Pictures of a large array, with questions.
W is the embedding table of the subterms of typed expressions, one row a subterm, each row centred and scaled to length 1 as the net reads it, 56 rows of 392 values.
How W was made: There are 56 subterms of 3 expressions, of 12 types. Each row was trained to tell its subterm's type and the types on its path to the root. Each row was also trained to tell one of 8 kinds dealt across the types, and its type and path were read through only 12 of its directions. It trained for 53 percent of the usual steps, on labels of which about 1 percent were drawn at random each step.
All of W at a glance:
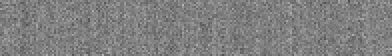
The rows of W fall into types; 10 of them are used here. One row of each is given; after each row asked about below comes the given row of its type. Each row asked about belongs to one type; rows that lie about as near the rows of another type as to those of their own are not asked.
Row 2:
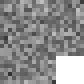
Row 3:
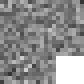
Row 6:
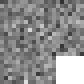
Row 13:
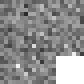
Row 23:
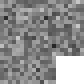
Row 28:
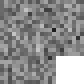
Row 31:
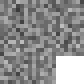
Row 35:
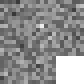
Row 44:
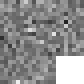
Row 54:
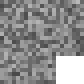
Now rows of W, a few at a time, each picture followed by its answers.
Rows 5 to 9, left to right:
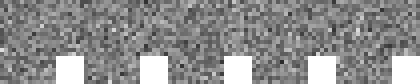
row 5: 23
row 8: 23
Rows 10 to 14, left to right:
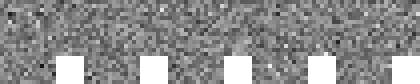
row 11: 35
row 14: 44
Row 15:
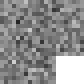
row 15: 23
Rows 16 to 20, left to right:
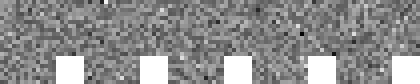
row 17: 44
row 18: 13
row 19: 2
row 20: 6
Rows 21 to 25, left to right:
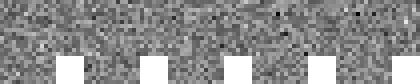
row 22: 54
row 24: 2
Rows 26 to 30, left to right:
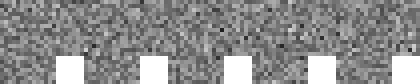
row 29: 13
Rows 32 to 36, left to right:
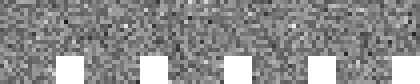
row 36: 23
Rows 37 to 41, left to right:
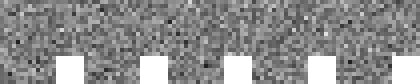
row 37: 23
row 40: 6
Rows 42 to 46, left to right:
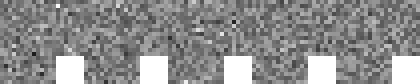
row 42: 54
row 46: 28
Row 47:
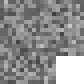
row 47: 35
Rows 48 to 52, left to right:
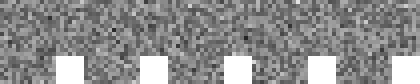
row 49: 2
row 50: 54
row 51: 35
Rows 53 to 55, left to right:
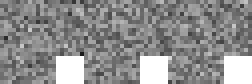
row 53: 2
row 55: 28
